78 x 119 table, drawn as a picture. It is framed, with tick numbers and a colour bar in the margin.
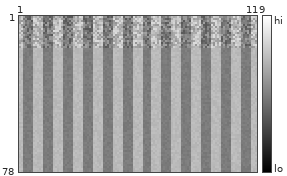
Stripes: upright, repeating 12 times. Seam: horizontal, 20% of the way down, the bottom part calmer. Histogram: two levels. Slope: none.
